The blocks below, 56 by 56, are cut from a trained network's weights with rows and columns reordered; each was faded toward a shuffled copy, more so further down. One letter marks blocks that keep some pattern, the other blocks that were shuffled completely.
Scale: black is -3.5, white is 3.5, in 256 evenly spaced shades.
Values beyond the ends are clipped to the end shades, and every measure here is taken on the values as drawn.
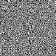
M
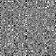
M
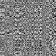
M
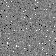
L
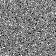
L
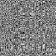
M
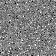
L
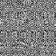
M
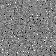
L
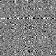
M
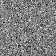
L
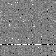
M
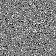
L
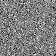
L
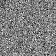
L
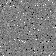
L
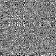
M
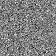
L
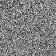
L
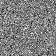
L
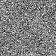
L
